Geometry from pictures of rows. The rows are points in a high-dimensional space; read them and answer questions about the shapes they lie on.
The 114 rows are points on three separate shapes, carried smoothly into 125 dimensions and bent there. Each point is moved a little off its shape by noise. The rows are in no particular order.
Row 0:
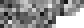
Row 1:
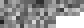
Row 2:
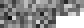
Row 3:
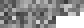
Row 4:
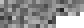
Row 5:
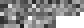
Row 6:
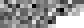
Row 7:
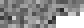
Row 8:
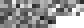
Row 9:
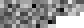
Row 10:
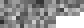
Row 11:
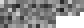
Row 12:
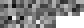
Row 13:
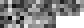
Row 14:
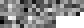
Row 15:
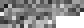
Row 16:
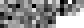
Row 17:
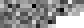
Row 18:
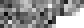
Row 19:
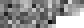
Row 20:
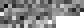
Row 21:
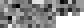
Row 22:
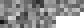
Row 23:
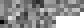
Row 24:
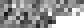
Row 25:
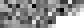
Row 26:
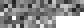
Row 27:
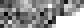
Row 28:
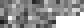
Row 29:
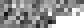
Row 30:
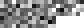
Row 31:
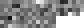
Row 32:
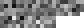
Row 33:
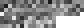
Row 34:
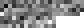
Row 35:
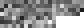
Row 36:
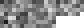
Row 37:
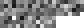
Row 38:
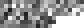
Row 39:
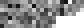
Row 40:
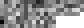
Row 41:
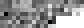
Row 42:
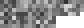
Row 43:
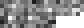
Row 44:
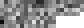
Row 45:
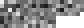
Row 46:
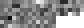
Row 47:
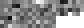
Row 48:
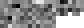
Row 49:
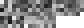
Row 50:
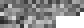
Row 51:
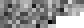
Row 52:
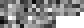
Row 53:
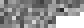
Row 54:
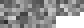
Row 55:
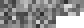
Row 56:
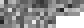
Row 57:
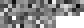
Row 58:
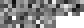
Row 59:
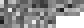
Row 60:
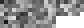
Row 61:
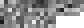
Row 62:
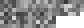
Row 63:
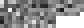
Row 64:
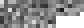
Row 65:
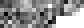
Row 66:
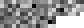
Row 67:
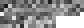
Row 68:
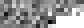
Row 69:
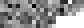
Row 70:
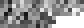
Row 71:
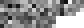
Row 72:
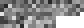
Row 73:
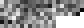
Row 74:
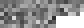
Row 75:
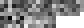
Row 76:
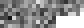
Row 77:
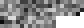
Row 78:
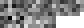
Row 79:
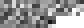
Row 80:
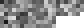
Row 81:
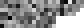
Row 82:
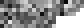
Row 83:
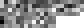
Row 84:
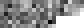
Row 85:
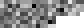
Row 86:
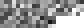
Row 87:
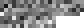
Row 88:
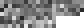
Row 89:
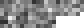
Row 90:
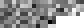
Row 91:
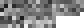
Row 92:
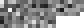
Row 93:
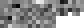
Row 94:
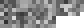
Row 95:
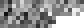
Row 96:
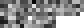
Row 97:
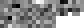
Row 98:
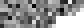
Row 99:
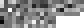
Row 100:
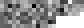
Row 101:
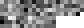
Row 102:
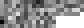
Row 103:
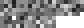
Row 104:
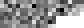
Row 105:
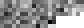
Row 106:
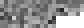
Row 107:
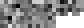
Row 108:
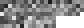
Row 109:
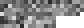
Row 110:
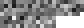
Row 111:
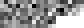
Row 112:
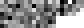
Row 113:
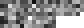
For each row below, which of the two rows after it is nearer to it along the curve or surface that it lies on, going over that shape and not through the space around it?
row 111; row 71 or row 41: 71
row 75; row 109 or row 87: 87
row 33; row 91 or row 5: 5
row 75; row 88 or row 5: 88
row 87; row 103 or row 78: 103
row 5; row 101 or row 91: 101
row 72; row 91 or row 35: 35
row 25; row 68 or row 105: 105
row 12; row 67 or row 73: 67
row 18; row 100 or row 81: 100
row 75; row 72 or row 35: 35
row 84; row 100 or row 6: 100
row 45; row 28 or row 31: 31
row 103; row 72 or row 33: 33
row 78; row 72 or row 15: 15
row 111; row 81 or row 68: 81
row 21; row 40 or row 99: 99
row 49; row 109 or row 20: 20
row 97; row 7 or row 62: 7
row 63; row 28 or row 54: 54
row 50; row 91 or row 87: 87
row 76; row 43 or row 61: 61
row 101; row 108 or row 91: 108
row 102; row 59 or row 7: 59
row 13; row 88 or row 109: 88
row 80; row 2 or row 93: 2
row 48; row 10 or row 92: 92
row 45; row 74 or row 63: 63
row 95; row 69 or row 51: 51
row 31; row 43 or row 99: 99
